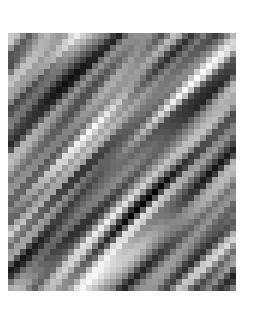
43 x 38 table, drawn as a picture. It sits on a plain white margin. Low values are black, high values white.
The halves do not mirror each other. No single row or column stands out from its neighbours. The ninth with the highest average is the bottom middle. The grain runs diagonally up to the right.
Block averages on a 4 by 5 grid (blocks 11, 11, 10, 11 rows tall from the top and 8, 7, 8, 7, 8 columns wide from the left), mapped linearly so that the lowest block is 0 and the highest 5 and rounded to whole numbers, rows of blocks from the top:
3 1 3 2 3
1 4 3 2 2
3 0 2 2 2
1 4 5 2 2
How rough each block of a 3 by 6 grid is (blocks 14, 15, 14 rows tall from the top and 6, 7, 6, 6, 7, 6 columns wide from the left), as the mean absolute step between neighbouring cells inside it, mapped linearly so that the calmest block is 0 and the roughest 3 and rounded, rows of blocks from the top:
111022 / 121222 / 213212
